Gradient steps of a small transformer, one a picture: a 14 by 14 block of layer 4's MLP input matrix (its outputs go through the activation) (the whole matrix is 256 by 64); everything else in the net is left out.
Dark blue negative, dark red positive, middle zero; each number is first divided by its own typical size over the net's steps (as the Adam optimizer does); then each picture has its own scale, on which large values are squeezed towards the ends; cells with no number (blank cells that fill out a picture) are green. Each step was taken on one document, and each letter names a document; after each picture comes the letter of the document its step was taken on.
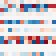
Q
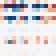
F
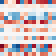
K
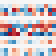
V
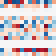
K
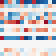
K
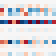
Q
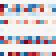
Q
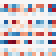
V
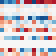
K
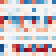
K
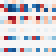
F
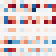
F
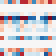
K
